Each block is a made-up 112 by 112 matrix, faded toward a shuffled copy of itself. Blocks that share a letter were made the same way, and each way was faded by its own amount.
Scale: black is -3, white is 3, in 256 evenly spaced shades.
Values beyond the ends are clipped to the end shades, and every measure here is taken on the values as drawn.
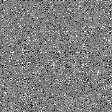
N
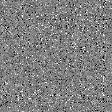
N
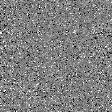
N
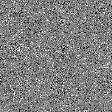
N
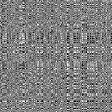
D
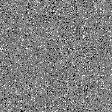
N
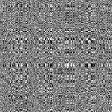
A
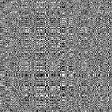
A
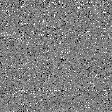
N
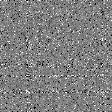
N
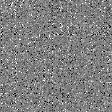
N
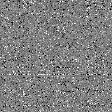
N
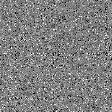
N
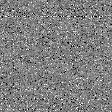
N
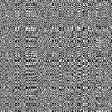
D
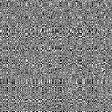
A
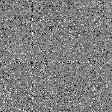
N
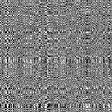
D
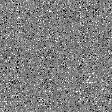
N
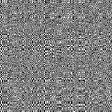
A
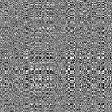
D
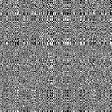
D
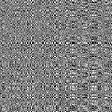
D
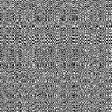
A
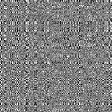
A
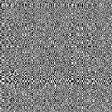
A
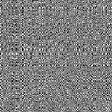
A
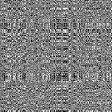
A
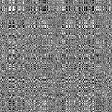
D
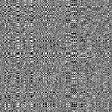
D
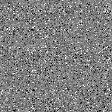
N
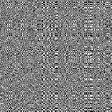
D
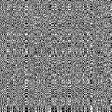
A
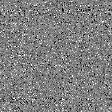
N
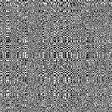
A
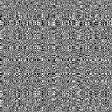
A
